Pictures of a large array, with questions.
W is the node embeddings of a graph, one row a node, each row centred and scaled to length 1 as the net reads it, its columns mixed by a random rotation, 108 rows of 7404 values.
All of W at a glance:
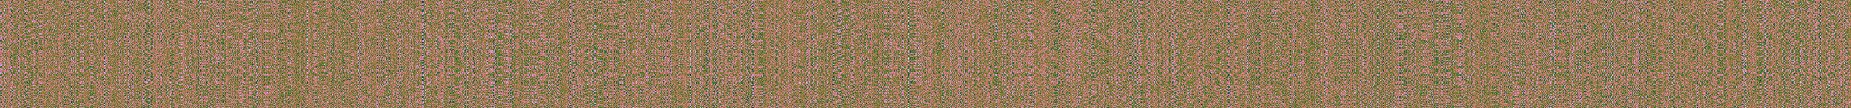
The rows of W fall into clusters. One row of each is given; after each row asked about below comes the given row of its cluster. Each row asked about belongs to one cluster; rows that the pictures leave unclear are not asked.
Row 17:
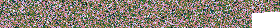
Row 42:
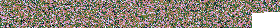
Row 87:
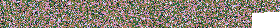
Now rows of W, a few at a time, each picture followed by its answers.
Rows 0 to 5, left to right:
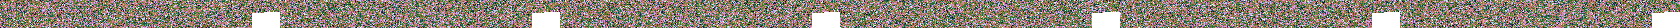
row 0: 87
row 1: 42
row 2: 42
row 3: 17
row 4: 87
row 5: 42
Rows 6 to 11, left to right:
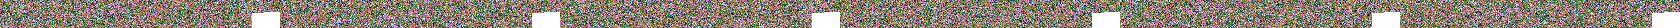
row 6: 17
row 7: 87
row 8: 17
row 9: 42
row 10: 42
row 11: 42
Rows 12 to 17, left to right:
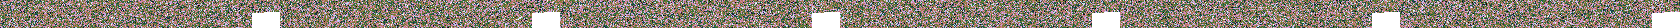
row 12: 87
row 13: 87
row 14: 17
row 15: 42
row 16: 42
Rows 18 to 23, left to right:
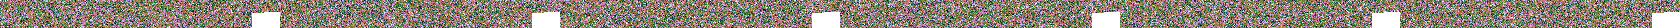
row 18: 42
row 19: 87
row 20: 17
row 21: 17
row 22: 42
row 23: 87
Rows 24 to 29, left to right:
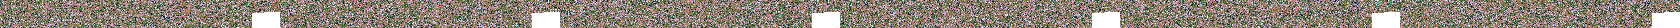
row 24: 87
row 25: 17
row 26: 17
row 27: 87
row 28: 17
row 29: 42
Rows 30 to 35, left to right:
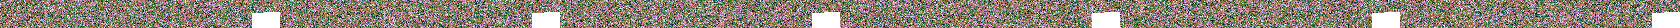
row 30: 87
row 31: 87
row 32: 42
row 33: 17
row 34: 17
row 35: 42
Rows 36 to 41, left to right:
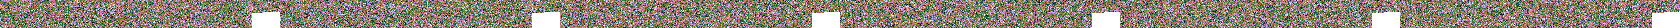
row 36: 17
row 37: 17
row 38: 42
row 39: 42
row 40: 87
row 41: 87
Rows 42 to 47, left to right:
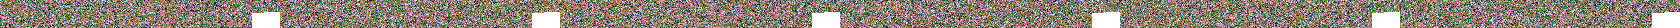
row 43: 87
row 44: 42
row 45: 17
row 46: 87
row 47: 42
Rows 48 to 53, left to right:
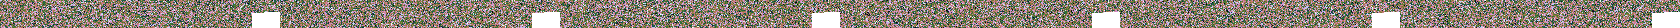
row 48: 42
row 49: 87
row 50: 17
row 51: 17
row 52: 17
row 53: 42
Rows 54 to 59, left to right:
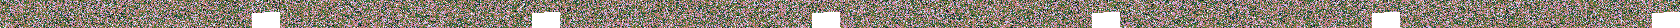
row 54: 17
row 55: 42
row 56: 87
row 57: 17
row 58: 17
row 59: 17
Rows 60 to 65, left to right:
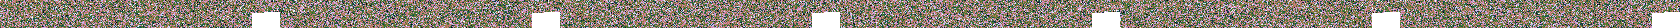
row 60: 42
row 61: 17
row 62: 42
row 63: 42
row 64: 17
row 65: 42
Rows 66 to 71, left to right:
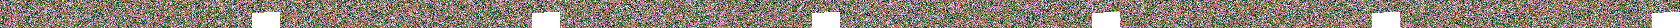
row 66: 87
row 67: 87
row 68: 42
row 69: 17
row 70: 17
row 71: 17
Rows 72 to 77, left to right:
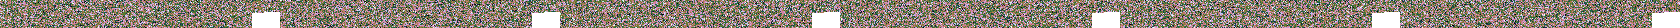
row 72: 42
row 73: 42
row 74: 87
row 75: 87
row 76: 42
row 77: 42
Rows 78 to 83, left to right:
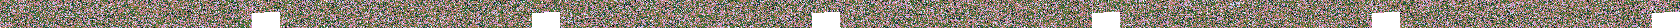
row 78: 17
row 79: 42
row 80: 42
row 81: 17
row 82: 17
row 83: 17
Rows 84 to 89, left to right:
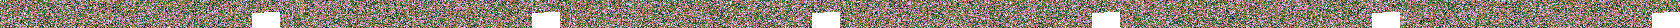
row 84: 42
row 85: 17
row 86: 87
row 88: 17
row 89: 42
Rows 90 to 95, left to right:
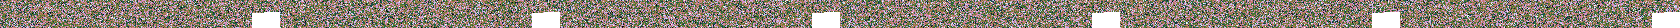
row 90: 87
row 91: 17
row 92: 87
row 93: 87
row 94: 17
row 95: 87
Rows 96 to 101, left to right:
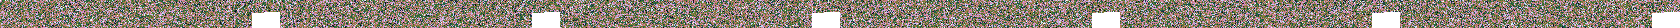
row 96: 42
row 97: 42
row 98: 17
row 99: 87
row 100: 42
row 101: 87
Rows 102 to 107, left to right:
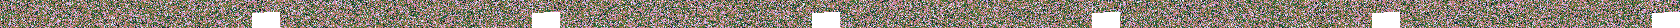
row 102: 87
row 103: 17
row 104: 42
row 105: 17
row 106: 87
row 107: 17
